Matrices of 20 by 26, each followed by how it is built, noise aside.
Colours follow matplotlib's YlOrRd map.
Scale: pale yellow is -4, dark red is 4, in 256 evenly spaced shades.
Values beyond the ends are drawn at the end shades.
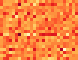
low rank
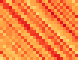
Toeplitz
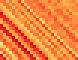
Toeplitz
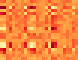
low rank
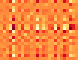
low rank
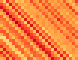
Toeplitz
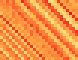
Toeplitz
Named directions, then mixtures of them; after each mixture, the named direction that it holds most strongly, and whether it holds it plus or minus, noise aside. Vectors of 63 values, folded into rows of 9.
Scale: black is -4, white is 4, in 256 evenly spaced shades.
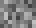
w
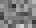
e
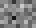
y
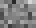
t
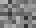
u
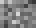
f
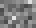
y, minus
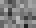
u, plus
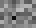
y, plus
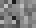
y, plus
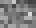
t, minus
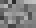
t, plus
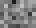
t, plus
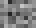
u, plus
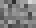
t, plus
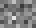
y, minus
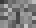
f, minus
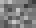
f, plus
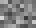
u, plus
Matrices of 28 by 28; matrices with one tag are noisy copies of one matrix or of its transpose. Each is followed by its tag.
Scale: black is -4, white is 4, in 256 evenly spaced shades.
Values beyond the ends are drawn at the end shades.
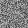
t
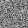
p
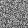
p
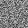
t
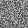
t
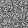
p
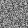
p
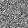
t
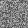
p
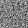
p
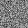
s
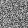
p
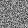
s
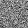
t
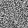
t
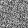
p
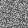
p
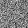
t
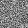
s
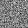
s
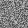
t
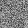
s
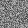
s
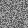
s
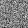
p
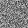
t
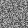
p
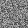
p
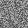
t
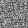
p
